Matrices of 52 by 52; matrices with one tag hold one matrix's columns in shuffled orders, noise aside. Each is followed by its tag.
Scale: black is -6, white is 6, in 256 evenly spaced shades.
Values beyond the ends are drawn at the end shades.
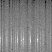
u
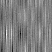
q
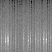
u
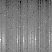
u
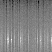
u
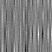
q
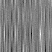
q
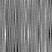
q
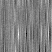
q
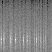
u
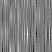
q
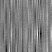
q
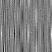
q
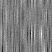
q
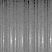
u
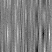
q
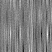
q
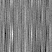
q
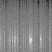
u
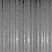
u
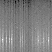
u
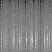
u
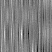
q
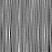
q
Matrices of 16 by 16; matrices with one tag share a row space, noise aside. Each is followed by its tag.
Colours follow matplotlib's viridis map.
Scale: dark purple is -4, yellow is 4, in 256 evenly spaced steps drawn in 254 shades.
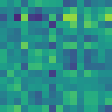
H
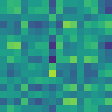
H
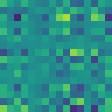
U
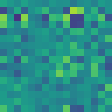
U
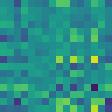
U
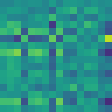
H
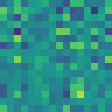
U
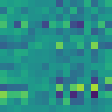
U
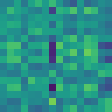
H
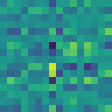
H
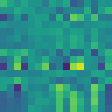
U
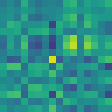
H
